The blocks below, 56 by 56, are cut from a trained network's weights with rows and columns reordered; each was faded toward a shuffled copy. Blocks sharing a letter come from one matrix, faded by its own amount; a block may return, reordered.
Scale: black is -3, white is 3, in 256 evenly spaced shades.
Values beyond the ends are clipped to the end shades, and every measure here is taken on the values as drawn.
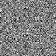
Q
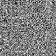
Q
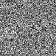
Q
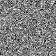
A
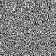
Q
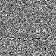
Q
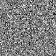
A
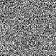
Q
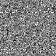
A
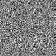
Q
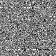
A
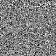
A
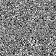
A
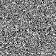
A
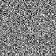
Q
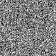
A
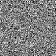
Q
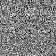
Q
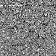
A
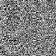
Q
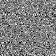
A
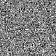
A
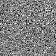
A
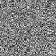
Q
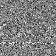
A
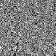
Q
